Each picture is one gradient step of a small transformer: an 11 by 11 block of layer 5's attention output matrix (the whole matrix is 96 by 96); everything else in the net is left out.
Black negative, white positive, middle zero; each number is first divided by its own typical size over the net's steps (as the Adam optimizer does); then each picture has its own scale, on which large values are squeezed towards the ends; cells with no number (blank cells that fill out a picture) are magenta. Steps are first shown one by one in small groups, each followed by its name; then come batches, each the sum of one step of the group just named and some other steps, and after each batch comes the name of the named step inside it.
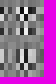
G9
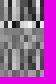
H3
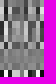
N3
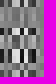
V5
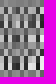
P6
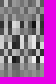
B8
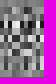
P6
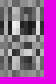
B8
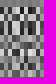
G9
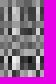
H3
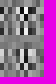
G9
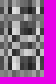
H3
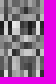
N3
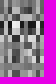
B8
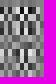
G9
